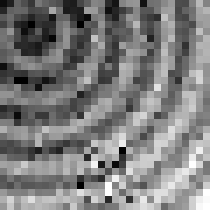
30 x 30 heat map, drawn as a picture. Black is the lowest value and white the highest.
The field climbs toward the bottom right. Concentric rings centre on the top left. In the bottom middle lies a patch that is rougher than the rest. No single row or column stands out from its neighbours.
